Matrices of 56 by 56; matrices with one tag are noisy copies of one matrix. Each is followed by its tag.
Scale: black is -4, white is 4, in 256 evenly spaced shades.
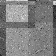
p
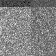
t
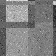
p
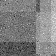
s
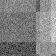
s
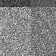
t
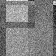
p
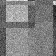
p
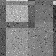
p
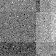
s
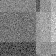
s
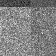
t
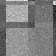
p
